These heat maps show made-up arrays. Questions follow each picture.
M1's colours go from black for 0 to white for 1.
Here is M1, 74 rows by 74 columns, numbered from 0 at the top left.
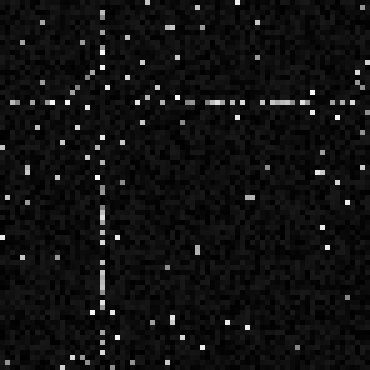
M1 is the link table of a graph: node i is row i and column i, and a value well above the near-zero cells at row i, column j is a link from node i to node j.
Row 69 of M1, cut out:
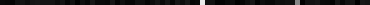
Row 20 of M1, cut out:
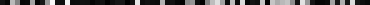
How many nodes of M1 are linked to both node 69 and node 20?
0
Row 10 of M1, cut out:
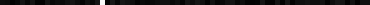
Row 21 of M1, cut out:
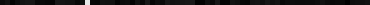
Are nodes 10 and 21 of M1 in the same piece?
no
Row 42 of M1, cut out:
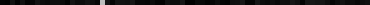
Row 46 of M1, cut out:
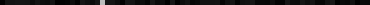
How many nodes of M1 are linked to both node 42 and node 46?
1
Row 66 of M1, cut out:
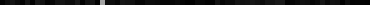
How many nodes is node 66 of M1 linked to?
1
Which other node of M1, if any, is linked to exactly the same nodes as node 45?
node 30
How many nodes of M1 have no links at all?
0
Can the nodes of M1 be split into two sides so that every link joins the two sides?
yes
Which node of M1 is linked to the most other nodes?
node 20
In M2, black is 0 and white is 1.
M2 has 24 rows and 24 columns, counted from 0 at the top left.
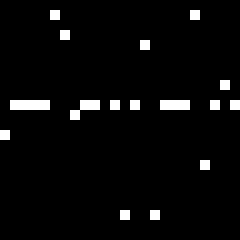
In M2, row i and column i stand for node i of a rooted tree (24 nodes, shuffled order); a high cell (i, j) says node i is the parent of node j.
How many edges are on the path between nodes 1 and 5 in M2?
1
